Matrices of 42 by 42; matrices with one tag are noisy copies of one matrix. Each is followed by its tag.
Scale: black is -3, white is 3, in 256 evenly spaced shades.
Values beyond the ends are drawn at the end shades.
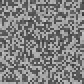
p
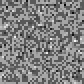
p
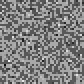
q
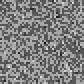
q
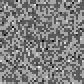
p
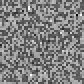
p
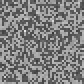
p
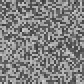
q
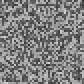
p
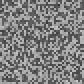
p
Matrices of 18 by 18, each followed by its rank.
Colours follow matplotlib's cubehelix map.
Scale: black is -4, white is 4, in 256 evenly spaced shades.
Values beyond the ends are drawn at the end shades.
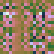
three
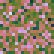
full rank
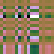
one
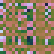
three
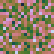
full rank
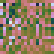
three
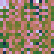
three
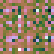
three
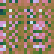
three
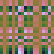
one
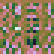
three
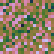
full rank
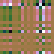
one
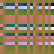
one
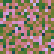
full rank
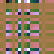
one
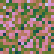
full rank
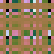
one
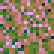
full rank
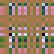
one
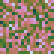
full rank
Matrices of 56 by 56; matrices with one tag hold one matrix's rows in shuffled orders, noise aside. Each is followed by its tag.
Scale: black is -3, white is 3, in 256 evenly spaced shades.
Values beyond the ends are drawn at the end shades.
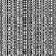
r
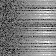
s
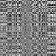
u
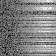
s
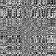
u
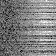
s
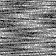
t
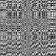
u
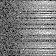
s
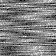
t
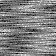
t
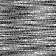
t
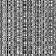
r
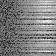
s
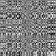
u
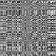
u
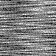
t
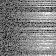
s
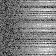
s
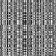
r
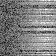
s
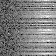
s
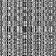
r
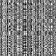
r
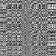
u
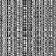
r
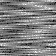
t
